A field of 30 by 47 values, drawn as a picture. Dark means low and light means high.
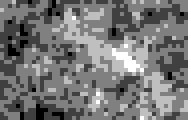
No row or column stands out. The texture is blotchy. No regular stripes run through it.
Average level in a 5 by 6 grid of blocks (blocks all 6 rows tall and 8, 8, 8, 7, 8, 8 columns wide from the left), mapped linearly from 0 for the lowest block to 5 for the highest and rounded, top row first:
2 1 3 2 2 1 / 0 2 4 2 3 2 / 1 3 3 5 5 1 / 2 2 3 2 3 3 / 1 0 2 3 3 3
